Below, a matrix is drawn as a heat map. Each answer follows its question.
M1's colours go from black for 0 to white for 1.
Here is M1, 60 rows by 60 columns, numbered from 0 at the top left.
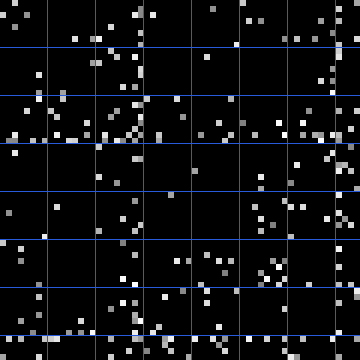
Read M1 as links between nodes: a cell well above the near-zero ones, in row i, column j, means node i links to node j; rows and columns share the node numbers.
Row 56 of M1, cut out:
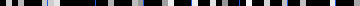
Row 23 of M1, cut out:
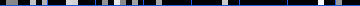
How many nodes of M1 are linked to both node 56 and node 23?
4
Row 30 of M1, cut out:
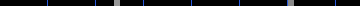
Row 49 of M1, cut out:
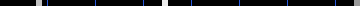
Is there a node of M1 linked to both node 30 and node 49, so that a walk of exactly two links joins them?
no
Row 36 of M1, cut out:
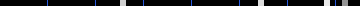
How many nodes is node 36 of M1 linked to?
4
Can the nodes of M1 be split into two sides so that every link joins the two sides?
no
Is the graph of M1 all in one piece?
yes
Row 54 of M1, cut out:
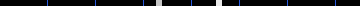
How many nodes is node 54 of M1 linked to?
2
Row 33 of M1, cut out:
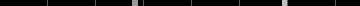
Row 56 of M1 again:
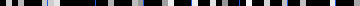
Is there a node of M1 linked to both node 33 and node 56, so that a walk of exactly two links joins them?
yes
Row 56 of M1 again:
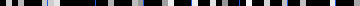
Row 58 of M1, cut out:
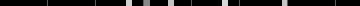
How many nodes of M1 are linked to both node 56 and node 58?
3
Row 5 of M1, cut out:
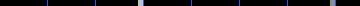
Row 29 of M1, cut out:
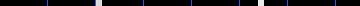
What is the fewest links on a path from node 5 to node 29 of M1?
5
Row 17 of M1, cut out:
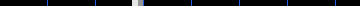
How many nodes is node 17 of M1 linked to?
2
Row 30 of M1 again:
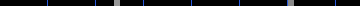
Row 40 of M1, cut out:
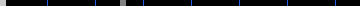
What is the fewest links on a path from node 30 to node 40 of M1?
4
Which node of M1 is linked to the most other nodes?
node 56
